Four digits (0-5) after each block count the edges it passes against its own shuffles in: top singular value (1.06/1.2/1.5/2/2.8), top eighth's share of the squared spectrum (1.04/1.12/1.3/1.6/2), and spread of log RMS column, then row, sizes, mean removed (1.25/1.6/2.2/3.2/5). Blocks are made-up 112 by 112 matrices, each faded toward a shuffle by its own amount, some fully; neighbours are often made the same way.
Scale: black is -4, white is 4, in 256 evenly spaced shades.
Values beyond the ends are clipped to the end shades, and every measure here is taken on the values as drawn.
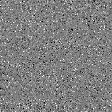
3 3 1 2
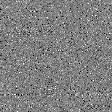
3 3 0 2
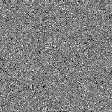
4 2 1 1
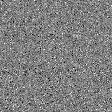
3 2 0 1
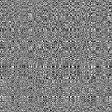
5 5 4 4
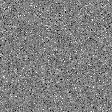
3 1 0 1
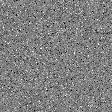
0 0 0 0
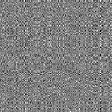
5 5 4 3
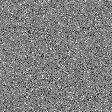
3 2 1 0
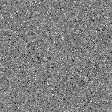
3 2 0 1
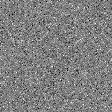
3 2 0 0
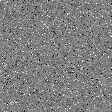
1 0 0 0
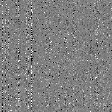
4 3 3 0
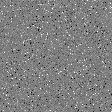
0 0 0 0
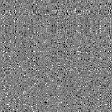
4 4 3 3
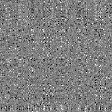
4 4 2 2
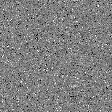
3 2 1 0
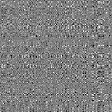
5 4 3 3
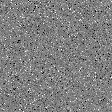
1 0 0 0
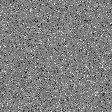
0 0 0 0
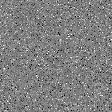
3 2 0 0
